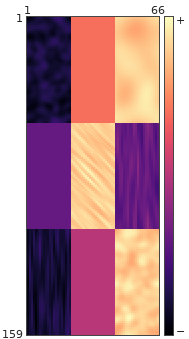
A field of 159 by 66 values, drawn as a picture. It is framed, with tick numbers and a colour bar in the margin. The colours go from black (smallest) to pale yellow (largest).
It is made of 3 by 3 panels. Panel 1,1: very low, blotchy, faint in contrast. Panel 1,2: high, flat. Panel 1,3: very high, smooth, faint in contrast. Panel 2,1: low, flat. Panel 2,2: very high, slanting down to the right, faint in contrast. Panel 2,3: low, streaked downward, faint in contrast. Panel 3,1: very low, streaked downward, faint in contrast. Panel 3,2: middling, flat. Panel 3,3: very high, blotchy, faint in contrast.
